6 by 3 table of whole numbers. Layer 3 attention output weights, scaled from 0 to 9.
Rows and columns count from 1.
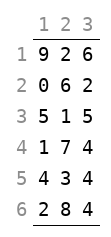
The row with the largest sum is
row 1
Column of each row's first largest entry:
1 2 1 2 1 2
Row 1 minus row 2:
9 -4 4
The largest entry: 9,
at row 1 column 1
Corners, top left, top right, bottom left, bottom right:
9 6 2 4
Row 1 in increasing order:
2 6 9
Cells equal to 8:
1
